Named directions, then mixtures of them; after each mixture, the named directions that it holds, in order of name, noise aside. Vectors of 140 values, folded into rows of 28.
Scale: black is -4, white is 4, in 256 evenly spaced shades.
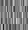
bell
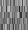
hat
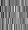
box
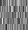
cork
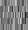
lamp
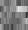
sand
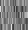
box, lamp, sand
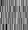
bell, box, cork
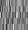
box, cork, lamp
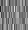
box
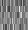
hat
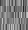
cork, hat, sand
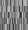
bell, hat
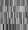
bell, sand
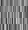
bell, box, hat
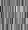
box, lamp, sand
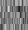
hat, lamp, sand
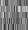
box, sand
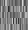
bell, hat, lamp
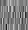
cork, lamp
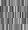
box, lamp
